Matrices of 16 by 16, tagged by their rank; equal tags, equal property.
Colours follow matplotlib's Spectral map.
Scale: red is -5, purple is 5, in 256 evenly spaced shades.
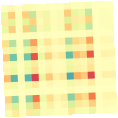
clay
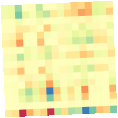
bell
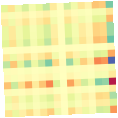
clay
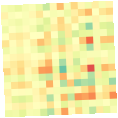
bell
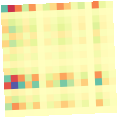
clay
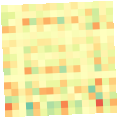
bell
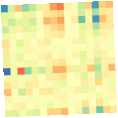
bell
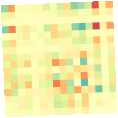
bell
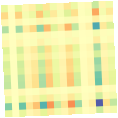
clay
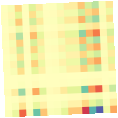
clay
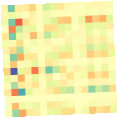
bell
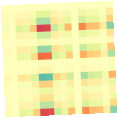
clay
